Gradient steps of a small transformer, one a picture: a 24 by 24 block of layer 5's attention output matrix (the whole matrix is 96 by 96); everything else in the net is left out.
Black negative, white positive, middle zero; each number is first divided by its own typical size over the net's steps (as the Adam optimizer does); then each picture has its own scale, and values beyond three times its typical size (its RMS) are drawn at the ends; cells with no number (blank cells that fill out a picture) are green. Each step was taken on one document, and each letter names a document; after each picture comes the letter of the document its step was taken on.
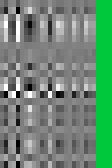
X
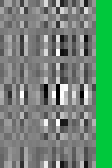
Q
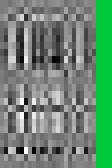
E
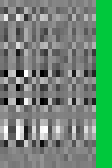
E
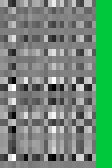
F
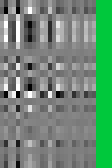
X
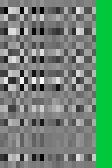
E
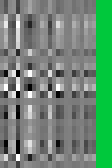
X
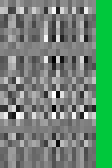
Q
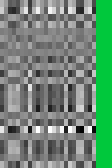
F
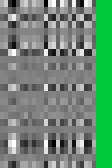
F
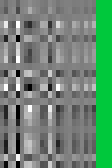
X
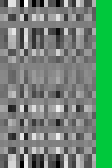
E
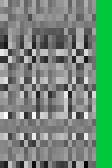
E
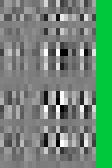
Q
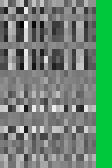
E
